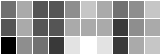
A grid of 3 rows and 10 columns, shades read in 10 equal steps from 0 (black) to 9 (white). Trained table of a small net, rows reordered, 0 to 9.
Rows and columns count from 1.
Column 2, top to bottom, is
6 6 5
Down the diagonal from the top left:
4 6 4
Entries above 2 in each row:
10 9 7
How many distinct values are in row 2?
4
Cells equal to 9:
1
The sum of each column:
7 17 10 8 19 22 20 8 16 20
